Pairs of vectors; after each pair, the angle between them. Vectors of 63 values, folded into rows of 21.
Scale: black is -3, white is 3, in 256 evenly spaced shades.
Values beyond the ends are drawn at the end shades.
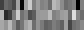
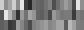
nearly opposite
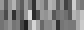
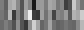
nearly parallel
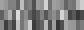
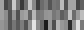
partly opposed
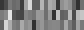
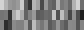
nearly opposite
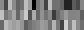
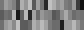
partly aligned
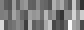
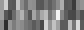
orthogonal
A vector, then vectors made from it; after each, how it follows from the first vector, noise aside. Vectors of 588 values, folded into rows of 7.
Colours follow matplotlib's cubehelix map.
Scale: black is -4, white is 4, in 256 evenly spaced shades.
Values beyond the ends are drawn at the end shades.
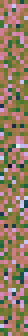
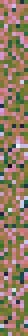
copied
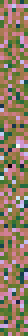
copied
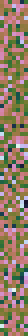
copied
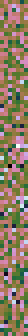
copied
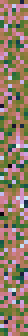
copied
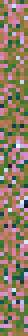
copied
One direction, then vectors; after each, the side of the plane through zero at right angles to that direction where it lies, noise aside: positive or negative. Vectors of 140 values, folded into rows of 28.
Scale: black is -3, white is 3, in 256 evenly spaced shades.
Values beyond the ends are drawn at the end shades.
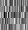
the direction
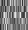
negative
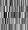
positive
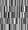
positive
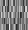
negative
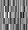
negative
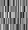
negative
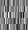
negative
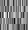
negative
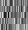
positive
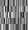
negative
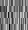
positive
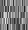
negative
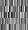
positive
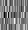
positive
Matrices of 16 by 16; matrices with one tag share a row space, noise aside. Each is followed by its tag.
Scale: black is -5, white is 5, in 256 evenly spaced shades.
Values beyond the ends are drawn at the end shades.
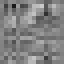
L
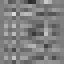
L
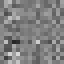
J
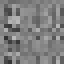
J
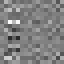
J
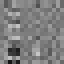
J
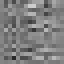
L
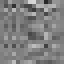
L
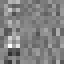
J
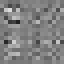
J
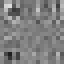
J
